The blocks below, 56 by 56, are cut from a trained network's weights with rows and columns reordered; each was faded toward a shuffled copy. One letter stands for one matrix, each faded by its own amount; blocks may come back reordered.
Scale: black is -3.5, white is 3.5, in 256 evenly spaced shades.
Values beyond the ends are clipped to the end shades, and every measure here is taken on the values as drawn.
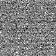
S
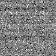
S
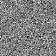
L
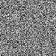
L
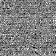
S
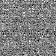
S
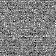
S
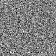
L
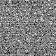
S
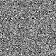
L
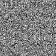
L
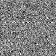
L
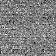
S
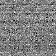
S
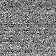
S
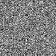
L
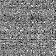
S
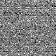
S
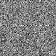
L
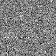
L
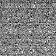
S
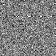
L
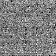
S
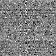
S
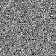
L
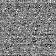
S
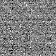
S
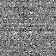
S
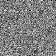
L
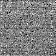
S
